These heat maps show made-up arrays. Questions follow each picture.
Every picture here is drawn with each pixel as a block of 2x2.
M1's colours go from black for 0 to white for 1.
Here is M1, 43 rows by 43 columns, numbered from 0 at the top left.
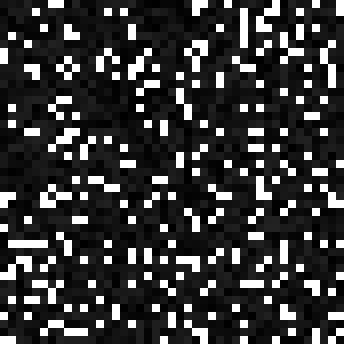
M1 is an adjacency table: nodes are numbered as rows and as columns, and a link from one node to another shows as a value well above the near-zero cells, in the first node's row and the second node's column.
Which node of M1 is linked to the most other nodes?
node 32
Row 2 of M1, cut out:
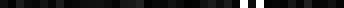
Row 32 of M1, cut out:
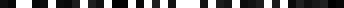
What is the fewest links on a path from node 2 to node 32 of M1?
1
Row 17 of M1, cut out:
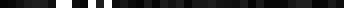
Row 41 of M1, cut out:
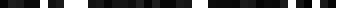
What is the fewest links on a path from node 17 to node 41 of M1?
2
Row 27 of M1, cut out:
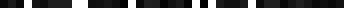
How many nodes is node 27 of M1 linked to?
7
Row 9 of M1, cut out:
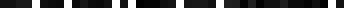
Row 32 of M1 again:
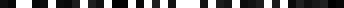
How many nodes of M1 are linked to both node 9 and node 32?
2
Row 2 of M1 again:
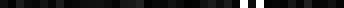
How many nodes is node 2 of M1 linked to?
2
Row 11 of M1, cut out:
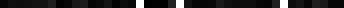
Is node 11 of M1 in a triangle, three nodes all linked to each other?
no
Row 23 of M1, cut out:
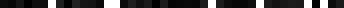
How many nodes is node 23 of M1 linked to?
7
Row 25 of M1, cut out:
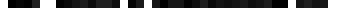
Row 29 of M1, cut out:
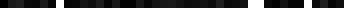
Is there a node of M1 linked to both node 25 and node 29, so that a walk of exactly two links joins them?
no
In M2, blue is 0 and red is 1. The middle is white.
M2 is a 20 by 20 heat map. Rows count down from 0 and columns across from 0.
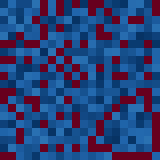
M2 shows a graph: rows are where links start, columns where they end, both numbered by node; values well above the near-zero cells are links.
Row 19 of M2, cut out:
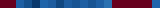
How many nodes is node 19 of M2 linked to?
7
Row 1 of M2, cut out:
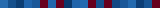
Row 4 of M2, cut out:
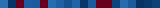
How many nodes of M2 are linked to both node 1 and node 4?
2
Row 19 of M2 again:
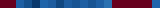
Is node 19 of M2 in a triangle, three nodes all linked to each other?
no
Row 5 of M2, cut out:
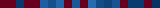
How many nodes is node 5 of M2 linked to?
8
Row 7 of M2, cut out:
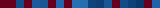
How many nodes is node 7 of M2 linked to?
7
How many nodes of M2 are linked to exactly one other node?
1
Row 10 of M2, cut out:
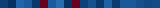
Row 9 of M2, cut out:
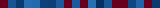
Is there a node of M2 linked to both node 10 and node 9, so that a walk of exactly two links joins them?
no
